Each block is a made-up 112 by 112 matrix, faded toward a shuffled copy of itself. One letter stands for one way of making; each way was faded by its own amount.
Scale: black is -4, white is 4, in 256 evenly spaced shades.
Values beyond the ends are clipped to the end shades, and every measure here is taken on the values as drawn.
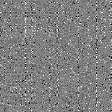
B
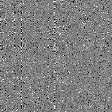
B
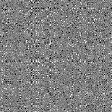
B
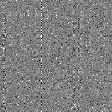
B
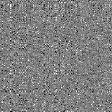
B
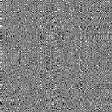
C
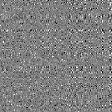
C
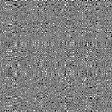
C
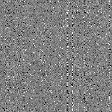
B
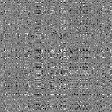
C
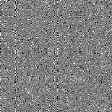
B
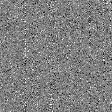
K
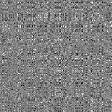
C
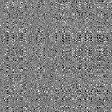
C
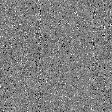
K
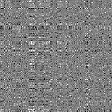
C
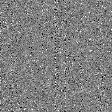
K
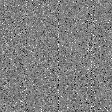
K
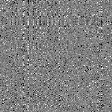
B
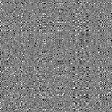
C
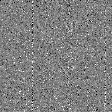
K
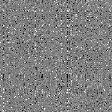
B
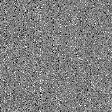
K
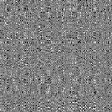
C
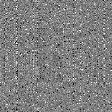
B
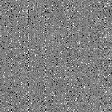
B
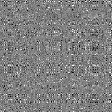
C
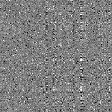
B
